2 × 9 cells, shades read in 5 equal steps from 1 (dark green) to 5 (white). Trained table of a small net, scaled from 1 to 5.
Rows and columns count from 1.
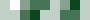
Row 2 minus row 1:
0 -1 -1 -1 2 0 -1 1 0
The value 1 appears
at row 1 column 8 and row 2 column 4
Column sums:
8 9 5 3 6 8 5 3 8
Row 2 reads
4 4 2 1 4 4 2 2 4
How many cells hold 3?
2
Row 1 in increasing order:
1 2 2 3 3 4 4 4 5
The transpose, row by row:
4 4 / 5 4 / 3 2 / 2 1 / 2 4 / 4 4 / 3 2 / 1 2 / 4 4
